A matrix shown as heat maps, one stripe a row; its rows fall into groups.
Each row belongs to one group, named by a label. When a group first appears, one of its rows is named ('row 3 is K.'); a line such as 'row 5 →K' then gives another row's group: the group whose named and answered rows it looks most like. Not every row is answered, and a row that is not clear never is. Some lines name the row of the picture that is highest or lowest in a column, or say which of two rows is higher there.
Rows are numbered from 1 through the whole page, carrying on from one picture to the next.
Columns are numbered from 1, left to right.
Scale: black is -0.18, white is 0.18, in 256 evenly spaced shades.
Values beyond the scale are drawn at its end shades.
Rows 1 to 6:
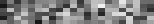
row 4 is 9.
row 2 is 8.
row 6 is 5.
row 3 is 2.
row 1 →8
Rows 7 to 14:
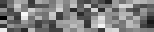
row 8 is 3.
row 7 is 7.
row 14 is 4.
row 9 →9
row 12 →5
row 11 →8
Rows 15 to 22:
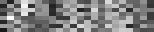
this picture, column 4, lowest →19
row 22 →3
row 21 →4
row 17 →9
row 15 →9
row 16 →2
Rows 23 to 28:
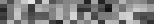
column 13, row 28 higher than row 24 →Yes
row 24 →7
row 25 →7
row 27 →3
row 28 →2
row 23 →9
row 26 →3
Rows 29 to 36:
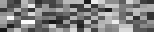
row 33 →2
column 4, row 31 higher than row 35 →No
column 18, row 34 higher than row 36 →No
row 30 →4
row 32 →4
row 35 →8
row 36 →3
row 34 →4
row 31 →7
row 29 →5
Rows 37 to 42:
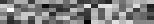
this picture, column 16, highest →38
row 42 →8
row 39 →2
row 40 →9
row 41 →9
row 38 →4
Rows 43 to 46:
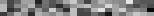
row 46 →7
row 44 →4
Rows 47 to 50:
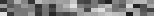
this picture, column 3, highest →47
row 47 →7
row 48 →5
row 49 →5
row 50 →4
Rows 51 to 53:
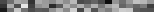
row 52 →2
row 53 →3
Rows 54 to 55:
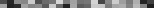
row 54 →9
